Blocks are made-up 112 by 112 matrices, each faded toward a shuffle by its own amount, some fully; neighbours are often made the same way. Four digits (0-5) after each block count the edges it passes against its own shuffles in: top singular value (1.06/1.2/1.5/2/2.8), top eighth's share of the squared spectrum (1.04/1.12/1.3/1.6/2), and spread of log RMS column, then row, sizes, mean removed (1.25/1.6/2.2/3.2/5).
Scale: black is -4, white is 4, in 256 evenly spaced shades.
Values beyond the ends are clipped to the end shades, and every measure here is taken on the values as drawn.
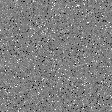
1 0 0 0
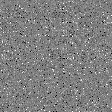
3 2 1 1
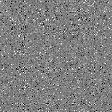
4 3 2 2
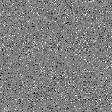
4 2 1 1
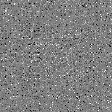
4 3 1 2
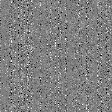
2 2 4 0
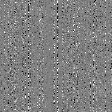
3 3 4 0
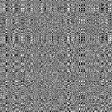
5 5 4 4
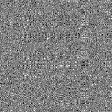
4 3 2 2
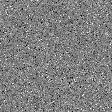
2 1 0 0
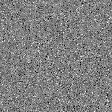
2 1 0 0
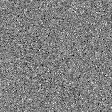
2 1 0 0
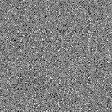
4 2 1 1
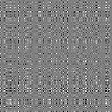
5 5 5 4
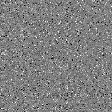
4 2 1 1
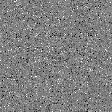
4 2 1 1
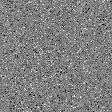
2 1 0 0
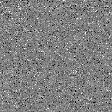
4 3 1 2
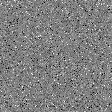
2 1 0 0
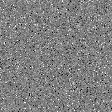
2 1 0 0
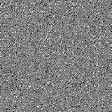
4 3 1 1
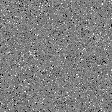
0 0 0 0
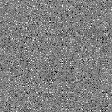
4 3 2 1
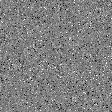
2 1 0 0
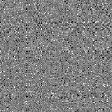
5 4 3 2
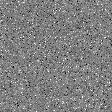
2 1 0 0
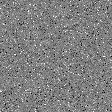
0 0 0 0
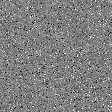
1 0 0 0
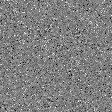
1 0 0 0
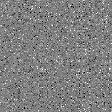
4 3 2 1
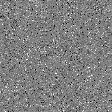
3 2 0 0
